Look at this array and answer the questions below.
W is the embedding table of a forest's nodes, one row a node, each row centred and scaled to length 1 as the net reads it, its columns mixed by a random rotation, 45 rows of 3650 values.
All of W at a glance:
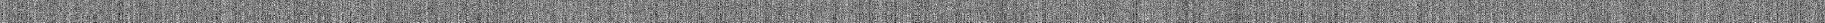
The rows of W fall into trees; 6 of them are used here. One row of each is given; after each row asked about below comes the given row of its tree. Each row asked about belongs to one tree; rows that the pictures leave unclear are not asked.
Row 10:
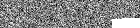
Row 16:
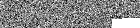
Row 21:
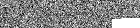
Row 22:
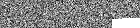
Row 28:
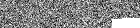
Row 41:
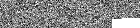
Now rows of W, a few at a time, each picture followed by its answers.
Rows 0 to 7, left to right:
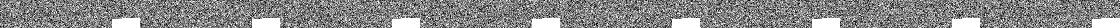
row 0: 21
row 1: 41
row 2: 21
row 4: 16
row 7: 21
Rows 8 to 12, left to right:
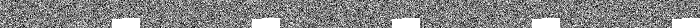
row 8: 28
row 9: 28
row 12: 41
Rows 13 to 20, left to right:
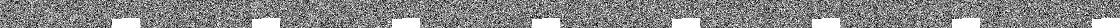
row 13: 16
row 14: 22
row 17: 16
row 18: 41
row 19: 22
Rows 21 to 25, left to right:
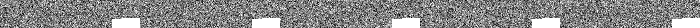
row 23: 28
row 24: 10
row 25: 21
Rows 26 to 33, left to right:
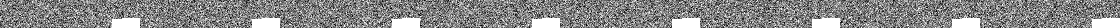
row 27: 10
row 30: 41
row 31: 41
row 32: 28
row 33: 28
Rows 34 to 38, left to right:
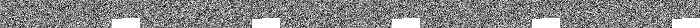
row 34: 28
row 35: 41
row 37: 28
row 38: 41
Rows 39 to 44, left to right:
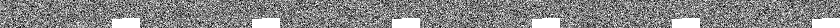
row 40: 21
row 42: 28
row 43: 10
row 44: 41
